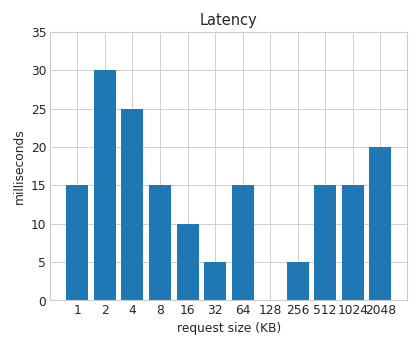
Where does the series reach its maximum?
2
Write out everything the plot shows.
Title: Latency
x-axis: request size (KB), ticks 1 2 4 8 16 32 64 128 256 512 1024 2048
y-axis: milliseconds, ticks 0 5 10 15 20 25 30 35
Values:
15 30 25 15 10 5 15 0 5 15 15 20
